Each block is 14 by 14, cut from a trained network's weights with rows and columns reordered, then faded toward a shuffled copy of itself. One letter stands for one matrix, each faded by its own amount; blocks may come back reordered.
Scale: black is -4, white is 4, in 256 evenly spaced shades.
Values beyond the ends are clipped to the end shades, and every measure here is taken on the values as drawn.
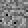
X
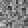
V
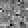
X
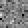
X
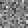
V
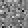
V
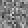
V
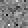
X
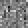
X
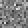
V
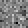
X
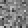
V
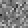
X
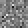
X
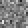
V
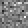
X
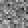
V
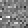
X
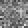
V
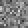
V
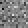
X
